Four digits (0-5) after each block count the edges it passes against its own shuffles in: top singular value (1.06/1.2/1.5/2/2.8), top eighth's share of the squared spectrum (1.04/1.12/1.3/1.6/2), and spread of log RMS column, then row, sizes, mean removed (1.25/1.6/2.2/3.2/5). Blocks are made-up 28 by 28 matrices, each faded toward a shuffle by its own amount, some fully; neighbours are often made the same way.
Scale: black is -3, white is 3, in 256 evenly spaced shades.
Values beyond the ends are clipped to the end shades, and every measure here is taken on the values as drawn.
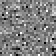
2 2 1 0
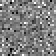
1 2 0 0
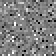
0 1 0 0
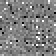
2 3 1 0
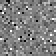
0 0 0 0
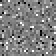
1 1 0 0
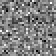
2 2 0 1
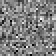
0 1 0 0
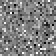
0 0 0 0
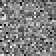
0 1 0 0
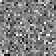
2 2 0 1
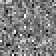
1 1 0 0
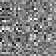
3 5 2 2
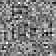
2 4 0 1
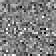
1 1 0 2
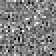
0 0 0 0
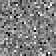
0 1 0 0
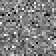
0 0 0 0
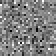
0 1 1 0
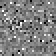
1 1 0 1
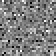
0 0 0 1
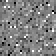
0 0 0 0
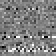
2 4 0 3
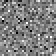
0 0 0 0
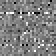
2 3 0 2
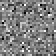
0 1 0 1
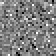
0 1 0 0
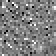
0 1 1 0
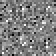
1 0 0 0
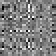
4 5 3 2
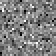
1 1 0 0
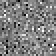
1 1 1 0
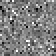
0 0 0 0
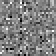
1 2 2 0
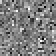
1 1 1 0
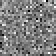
0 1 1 0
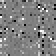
3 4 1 1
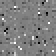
2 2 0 0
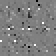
3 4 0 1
